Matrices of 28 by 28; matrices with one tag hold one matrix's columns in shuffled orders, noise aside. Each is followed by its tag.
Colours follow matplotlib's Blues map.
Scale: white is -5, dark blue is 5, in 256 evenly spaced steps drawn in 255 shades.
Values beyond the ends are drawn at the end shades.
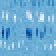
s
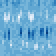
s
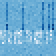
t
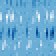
s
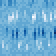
s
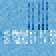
t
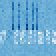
t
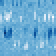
s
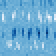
s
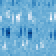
s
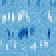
s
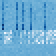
t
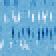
s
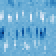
s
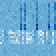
t
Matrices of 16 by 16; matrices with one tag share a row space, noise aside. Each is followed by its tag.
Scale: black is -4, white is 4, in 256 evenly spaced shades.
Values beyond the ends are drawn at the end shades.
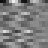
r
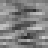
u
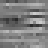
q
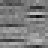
q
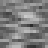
u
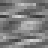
u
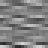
u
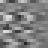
r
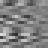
r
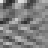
r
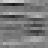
q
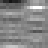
q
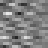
r
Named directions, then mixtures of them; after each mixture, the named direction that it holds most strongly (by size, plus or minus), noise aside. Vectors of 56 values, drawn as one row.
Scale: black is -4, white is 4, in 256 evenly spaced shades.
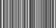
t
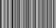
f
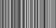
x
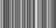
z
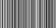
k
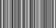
t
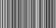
k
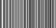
t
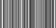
t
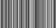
t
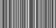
f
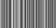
x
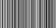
k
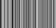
f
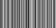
f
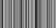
z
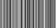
x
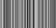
z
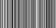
k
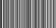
k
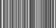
t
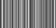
t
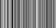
f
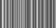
f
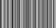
f
